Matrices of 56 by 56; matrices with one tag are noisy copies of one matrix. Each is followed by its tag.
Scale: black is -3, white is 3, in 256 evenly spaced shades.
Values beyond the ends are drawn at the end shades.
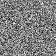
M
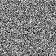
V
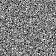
V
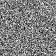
M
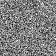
M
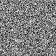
V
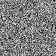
M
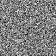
V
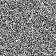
M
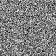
V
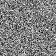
M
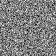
V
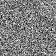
M
